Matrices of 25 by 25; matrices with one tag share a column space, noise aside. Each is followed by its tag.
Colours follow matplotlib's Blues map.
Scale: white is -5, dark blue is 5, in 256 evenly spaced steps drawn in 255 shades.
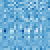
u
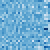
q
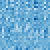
u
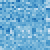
u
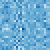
q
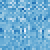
u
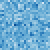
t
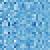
t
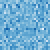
q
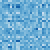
q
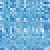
u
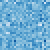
t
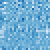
u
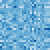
q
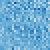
u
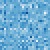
q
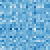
q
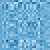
t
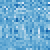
u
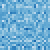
q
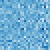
q
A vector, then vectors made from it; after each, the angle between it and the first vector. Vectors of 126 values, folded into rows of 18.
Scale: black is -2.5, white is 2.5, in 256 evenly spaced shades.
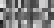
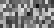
orthogonal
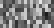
orthogonal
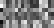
nearly parallel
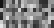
nearly opposite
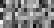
nearly opposite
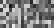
orthogonal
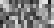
partly aligned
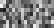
partly aligned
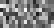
partly aligned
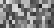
orthogonal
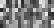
nearly parallel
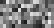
partly opposed
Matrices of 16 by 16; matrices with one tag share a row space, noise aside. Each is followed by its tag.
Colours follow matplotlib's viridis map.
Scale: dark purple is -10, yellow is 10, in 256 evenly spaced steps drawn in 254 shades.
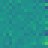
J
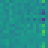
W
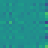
J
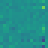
W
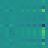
W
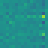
W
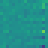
W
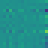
J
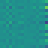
J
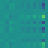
W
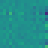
J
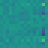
W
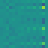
W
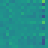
W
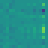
W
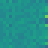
J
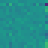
J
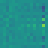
W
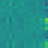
J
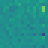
W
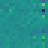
W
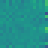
J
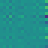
J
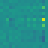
W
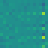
W
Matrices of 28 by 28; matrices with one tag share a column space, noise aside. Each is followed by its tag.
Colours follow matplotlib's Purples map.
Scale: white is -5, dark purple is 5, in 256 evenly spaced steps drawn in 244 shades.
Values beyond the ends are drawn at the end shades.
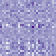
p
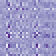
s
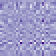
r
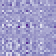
p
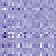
s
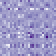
s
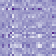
s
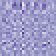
r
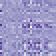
p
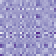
s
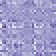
p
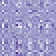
p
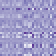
s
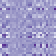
s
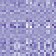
p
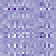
s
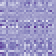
p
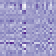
r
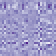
r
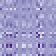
s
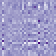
r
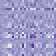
s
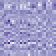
r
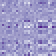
p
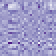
r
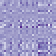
p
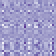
p
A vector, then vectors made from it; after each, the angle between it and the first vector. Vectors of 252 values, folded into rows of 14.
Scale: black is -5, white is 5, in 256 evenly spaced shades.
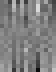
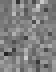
partly aligned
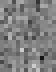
partly opposed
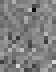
orthogonal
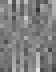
nearly opposite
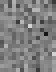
partly aligned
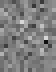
orthogonal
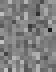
partly opposed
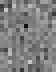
partly aligned
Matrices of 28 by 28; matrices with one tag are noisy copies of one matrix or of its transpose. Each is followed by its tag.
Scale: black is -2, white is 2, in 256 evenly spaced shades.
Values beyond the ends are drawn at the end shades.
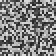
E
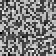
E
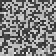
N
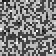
E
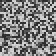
N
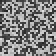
N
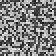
E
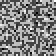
E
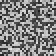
E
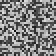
E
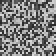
N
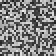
E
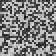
N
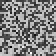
N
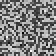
E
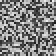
E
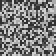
N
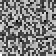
E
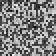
N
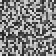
E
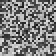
N
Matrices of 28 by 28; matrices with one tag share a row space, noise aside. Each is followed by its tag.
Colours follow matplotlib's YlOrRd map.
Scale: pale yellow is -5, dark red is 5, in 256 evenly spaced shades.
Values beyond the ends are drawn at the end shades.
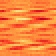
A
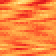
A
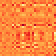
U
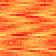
A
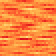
A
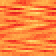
A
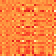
U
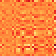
U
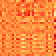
U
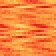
A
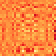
U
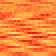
A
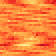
A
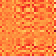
U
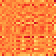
U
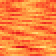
A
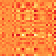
U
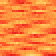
A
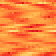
A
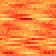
A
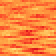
A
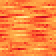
A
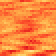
A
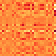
U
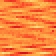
A
